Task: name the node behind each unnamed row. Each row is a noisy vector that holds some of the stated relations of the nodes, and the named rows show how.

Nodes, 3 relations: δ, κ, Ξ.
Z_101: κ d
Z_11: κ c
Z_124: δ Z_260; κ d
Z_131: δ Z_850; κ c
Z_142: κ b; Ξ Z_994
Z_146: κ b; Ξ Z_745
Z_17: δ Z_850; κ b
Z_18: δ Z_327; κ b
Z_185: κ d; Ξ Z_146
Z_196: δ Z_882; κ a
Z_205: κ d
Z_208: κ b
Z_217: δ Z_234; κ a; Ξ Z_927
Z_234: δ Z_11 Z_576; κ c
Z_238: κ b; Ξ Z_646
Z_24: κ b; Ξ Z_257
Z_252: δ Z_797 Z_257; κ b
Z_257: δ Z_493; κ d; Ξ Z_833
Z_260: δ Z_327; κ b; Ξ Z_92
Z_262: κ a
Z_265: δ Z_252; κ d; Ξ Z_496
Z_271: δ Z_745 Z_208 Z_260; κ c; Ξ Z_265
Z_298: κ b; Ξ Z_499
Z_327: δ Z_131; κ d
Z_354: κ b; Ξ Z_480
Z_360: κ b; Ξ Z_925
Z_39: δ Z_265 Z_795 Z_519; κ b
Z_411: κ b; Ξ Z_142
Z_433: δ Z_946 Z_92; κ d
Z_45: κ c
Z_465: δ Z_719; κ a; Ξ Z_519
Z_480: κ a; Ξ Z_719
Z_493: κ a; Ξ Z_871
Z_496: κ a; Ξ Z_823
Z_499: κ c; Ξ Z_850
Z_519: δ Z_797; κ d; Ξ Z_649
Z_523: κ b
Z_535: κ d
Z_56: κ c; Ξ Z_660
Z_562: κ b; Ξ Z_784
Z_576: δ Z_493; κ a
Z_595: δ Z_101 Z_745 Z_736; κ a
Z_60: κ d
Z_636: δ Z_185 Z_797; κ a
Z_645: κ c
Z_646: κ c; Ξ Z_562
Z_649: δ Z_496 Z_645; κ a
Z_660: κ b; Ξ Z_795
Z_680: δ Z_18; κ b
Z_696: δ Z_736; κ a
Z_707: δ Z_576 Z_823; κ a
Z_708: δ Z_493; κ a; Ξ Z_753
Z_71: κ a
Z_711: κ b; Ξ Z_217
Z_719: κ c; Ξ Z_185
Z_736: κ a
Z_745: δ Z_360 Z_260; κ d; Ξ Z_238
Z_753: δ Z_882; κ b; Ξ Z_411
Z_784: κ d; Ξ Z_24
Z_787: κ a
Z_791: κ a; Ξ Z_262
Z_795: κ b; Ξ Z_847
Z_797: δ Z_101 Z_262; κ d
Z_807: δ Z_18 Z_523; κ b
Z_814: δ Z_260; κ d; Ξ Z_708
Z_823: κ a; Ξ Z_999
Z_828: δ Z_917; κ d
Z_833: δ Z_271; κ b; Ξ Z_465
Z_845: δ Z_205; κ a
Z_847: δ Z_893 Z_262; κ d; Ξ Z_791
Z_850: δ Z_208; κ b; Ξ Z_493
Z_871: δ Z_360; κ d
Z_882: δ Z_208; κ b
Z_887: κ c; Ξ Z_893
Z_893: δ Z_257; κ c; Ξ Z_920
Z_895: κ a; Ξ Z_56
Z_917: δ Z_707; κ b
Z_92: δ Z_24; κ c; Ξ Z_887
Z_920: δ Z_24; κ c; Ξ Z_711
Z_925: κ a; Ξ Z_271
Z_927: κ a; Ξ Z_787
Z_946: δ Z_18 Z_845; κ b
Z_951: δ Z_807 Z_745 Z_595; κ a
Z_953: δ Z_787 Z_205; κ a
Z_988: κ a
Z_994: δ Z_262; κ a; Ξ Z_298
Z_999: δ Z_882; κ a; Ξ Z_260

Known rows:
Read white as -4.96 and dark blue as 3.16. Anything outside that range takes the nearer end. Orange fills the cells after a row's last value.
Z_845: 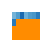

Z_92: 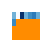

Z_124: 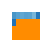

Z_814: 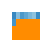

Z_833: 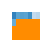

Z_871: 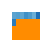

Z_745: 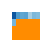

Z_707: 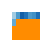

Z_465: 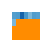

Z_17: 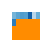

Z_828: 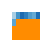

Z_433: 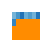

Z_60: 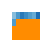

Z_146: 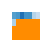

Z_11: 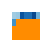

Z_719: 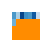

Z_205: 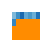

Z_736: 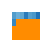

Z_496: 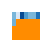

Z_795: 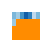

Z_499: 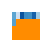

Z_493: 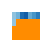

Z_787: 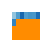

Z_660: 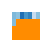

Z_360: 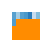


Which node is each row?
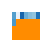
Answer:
Z_999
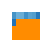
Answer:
Z_951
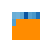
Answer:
Z_636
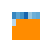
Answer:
Z_185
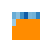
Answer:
Z_847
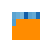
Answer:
Z_101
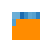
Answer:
Z_791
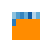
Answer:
Z_946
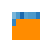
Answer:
Z_953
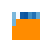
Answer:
Z_893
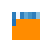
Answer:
Z_271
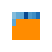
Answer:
Z_262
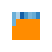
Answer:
Z_925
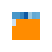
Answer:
Z_257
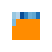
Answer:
Z_217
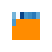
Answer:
Z_887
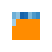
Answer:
Z_708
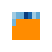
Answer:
Z_252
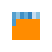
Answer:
Z_850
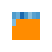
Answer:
Z_480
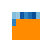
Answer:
Z_645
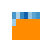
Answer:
Z_994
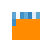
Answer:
Z_260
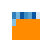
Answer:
Z_646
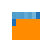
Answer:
Z_327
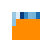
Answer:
Z_823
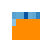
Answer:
Z_519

